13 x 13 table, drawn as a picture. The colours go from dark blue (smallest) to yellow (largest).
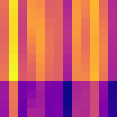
Grain: streaks running down. Ninth with the lowest average: bottom middle. Seam: horizontal, 70% of the way down, the top part higher.
